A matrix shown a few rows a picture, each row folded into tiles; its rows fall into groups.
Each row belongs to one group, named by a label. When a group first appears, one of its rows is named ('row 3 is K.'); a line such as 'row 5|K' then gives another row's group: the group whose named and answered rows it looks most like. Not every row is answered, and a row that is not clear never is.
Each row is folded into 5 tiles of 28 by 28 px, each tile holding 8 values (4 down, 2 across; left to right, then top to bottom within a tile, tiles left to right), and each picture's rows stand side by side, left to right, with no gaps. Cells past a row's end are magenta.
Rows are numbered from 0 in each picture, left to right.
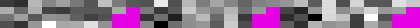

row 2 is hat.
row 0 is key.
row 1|hat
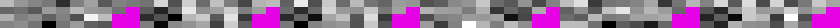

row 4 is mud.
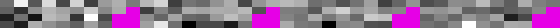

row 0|hat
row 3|key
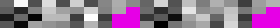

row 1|hat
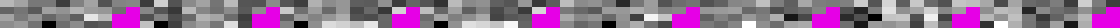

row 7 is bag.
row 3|key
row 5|key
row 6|hat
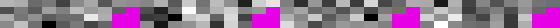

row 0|mud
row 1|hat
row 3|bag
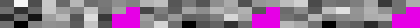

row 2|mud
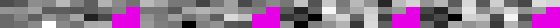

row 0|key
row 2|hat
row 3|hat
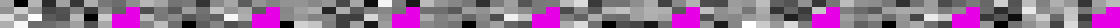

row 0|bag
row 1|mud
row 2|bag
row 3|mud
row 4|mud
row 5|key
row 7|hat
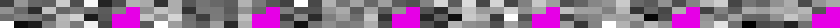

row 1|bag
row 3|hat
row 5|mud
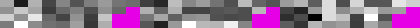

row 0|bag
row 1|key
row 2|hat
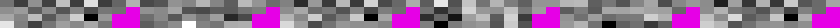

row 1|key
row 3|hat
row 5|bag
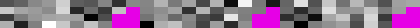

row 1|bag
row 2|hat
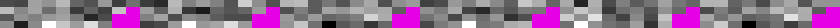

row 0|key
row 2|mud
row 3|key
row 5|mud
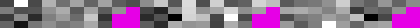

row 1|hat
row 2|key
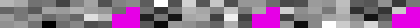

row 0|mud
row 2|key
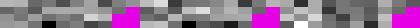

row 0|mud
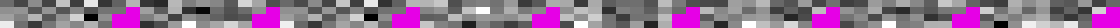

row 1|key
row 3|mud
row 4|bag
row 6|key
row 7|key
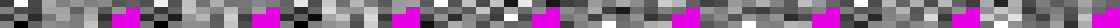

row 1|hat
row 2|hat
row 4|key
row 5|key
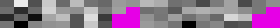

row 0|hat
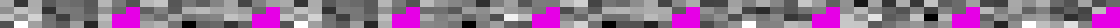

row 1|mud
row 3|mud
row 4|mud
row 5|key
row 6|bag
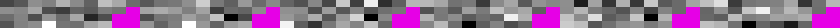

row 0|key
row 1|key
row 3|mud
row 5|mud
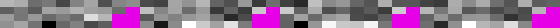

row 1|key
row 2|key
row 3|key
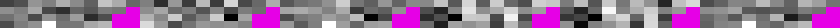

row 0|key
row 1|bag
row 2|key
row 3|hat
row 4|hat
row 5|key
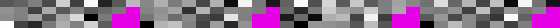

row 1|bag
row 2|hat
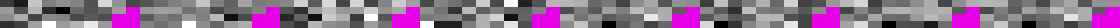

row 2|hat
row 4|mud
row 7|mud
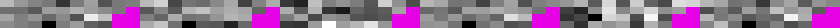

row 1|mud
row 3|mud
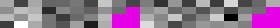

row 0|bag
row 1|bag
